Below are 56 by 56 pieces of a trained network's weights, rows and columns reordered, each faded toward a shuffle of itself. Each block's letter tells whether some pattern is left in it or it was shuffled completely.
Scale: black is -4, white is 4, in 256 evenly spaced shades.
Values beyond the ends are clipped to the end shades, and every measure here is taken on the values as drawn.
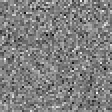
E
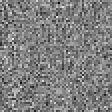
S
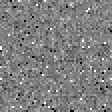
E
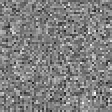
S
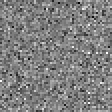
E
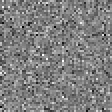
S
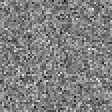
E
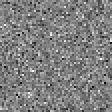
E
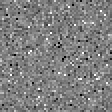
E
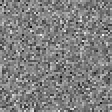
E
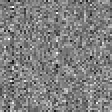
S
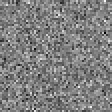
S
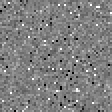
E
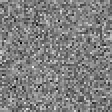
E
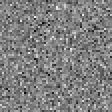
E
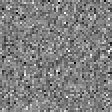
S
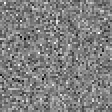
E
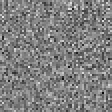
S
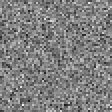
E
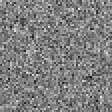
E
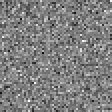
E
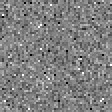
E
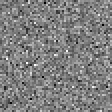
E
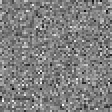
S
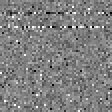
S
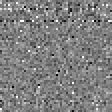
S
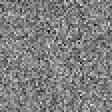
E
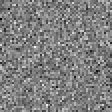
E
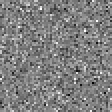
E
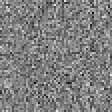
S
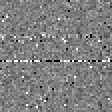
S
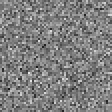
E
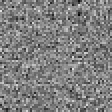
S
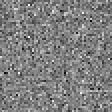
E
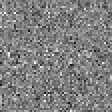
S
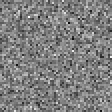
E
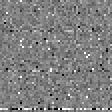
S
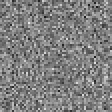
S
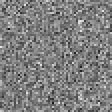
S
